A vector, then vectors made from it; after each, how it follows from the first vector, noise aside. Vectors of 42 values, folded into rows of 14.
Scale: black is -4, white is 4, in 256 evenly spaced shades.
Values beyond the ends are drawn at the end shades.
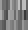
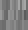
shrunk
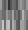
wrapped around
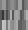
reversed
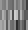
wrapped around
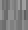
shrunk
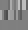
partly zeroed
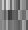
wrapped around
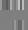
partly zeroed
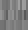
shrunk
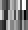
scaled up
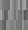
shrunk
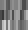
reversed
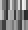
scaled up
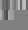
partly zeroed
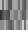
wrapped around
